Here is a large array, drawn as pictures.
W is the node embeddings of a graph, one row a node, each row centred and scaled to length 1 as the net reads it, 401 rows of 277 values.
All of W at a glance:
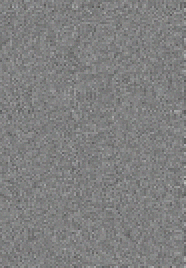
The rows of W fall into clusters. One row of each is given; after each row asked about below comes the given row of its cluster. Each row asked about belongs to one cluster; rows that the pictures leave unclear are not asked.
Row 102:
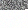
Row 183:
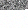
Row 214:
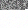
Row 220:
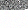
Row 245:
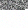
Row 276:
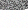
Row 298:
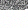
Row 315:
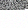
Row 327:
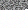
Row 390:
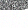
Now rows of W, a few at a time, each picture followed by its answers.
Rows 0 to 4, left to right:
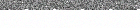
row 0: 390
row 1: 327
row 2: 276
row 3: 327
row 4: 245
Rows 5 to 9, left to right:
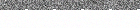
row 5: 102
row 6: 102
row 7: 102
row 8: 220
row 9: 102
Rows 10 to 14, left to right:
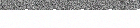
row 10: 102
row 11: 102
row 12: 390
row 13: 390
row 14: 220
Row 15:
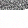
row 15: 276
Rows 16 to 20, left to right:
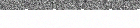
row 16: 276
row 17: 315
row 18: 214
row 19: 214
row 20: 390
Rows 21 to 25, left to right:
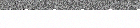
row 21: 298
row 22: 183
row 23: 102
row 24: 390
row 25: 245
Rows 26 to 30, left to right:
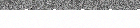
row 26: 220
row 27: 183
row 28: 214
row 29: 298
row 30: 102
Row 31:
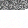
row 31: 220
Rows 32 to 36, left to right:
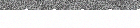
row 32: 390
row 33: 298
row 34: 327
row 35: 390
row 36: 220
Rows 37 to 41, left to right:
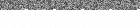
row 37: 220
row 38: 214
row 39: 183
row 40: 327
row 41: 245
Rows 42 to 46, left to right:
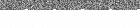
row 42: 390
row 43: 183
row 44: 390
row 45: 245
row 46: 102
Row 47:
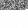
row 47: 183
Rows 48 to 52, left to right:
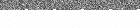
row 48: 214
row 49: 214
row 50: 390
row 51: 102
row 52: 298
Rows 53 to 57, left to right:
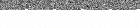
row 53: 214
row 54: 214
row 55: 245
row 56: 276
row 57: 315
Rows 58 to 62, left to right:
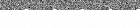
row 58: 390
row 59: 245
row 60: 298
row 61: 245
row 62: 298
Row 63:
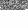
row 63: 245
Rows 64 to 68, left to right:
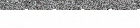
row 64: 276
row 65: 220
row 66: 245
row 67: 298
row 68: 276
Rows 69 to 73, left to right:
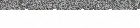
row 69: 214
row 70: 315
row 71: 327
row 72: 390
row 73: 214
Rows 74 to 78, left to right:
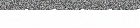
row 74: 327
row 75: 390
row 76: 298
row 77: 276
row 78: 390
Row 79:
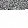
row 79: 327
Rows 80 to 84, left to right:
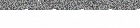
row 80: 390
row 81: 315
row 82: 390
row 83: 220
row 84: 276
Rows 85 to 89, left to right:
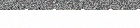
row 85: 315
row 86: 315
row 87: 214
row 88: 298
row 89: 298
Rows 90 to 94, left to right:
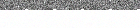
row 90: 327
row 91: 245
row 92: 298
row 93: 390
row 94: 102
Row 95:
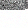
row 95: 276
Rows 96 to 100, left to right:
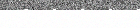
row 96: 315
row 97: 276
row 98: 315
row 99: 245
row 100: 220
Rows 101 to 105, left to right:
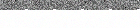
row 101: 102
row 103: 276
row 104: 220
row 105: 390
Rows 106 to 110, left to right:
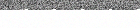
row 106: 220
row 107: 315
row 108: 315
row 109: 327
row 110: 390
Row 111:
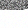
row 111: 276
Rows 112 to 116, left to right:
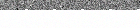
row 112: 183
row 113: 102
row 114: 327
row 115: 102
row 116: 276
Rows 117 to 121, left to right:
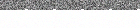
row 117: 315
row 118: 102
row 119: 102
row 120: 183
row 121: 315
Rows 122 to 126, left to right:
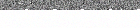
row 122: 183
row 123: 102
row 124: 298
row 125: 298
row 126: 390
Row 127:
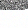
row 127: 276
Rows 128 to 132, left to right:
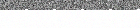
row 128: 327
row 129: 315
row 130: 183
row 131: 214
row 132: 390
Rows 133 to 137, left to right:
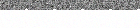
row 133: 327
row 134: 183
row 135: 327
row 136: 327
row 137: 183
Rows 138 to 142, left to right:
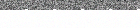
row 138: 390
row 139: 183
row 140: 245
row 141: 327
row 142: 245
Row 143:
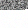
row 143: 183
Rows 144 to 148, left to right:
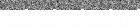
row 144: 276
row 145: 102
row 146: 245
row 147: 183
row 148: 245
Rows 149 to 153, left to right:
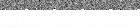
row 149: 183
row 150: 390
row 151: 183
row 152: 102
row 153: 327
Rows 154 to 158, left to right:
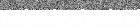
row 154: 298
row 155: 327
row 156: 220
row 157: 245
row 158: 327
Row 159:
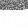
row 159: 276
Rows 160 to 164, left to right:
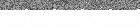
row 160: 327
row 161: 315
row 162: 220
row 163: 102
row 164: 315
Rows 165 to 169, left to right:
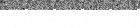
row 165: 214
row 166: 214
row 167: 214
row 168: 327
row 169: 214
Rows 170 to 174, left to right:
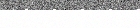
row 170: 245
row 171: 102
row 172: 390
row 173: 327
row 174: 390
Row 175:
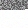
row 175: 102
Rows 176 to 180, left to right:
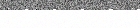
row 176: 390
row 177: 327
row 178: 390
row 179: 315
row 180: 298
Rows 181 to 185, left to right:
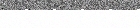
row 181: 102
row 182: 214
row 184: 102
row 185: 276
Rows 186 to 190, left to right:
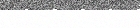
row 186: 327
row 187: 315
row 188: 298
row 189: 298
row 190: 220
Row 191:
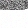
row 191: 276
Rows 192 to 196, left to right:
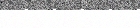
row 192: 220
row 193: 214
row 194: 315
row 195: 102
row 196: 214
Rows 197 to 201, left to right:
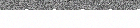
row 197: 327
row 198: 298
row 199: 390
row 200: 298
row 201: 390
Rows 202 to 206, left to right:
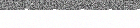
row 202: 315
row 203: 102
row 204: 276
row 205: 276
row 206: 390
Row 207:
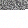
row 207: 102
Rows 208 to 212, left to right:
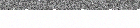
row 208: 327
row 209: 245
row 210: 315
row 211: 276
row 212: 214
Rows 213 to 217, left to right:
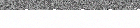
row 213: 183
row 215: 102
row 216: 298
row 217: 327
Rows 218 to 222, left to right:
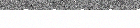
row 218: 276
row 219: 276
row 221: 183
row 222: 220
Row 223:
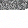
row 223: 214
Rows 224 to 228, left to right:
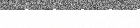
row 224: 245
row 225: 245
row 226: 102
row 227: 390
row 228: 220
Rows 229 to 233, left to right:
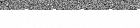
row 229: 220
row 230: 276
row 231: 390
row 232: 315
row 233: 245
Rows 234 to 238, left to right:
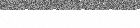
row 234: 276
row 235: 102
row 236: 214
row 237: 327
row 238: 276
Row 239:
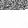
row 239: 183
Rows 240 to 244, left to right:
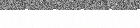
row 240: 315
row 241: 102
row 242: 276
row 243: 214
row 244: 102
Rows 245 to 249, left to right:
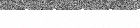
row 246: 245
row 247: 390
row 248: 214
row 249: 220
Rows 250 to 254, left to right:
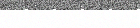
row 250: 276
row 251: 390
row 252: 315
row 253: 183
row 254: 315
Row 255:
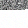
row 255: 183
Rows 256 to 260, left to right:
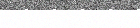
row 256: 276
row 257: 390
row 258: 220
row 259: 327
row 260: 245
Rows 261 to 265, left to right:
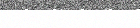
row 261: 102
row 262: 183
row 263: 276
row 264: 220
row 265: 315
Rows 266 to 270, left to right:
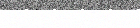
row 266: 276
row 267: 327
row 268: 183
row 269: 183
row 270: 220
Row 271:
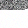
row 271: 220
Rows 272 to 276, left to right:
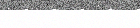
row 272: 390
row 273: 390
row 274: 276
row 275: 390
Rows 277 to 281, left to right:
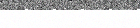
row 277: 245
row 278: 276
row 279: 390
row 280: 214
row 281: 214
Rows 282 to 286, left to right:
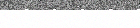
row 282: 220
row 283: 327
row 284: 183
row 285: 102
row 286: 298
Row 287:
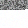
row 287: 183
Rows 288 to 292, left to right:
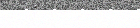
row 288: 245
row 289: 183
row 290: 327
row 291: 327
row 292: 245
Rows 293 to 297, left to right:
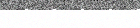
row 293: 245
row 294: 276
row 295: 245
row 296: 315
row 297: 220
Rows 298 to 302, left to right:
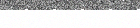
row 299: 390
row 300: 220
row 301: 220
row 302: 245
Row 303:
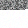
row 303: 183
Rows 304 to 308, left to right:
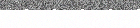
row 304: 276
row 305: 298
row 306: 102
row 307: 183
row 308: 390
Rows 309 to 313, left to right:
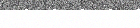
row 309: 327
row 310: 183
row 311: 276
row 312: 220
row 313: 390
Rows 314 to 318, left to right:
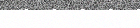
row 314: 220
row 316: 298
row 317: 327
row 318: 327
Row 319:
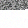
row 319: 183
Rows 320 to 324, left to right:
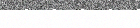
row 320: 102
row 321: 220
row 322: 214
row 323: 276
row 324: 214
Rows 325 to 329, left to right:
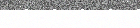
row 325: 220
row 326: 102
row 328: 183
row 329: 276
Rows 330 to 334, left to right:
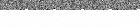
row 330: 214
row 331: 390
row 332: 183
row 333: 220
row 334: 315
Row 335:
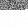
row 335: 298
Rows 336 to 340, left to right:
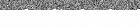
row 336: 390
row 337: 298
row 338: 276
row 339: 298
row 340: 102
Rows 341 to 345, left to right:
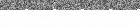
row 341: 183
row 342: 245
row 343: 276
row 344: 214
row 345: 327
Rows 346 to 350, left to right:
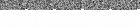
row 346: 214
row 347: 214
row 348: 315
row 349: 183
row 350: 315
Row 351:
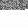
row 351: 214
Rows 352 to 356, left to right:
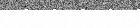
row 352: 315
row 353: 102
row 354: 214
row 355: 327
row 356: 214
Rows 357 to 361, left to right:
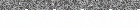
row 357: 327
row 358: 214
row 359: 220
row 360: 183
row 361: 327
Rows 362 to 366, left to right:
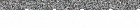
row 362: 245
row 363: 245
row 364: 298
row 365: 315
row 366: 298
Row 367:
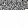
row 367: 102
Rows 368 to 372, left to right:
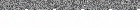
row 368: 327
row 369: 214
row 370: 183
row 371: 298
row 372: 245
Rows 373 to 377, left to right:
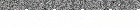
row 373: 327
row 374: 183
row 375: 183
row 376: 214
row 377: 220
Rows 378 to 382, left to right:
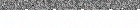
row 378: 102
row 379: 214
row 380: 214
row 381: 214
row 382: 298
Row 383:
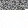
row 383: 245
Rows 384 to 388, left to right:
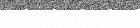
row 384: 298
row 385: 315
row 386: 315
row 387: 276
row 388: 390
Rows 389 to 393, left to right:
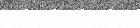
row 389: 220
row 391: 220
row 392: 315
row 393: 102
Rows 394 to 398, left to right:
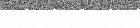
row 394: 245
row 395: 327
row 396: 276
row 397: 183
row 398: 315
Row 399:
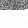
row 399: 298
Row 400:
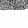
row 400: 298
